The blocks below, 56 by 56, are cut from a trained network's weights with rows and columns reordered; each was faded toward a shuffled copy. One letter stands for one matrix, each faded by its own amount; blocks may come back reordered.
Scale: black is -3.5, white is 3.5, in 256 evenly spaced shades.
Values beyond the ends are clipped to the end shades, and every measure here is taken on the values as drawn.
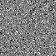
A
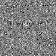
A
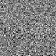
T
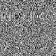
T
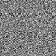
T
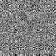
T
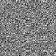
T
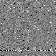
A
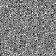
A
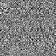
T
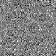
A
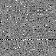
A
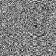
T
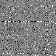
A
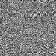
T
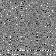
A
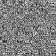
T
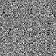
T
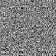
T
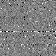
A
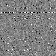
A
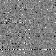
A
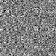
T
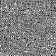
A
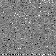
A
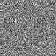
T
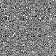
A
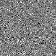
A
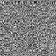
T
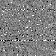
A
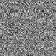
T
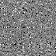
A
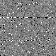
A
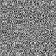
T
